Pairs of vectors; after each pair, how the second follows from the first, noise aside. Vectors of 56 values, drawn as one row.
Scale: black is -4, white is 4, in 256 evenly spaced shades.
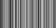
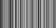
copied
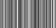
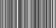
copied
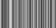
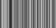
negated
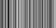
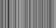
shrunk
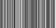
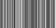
copied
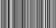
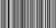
copied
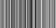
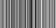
copied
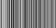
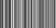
sign-scrambled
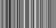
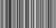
copied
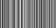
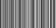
shuffled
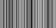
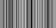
copied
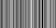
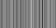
shrunk
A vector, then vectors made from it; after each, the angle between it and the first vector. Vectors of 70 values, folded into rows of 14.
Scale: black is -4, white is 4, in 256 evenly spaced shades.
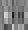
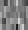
orthogonal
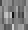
nearly parallel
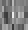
nearly opposite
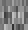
nearly opposite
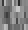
partly opposed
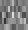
partly opposed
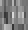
nearly opposite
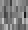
partly opposed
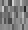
partly opposed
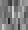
partly opposed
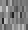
partly aligned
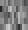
partly opposed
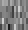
orthogonal
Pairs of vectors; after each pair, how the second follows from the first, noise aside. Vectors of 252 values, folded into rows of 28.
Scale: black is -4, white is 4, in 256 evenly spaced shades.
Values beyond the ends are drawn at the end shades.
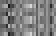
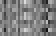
reversed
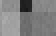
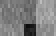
reversed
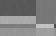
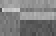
reversed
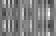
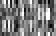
scaled up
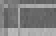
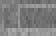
shrunk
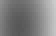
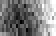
scaled up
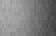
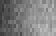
reversed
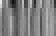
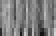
reversed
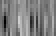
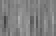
shrunk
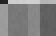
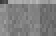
shrunk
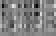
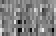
reversed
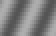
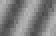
reversed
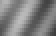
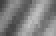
reversed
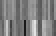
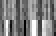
scaled up
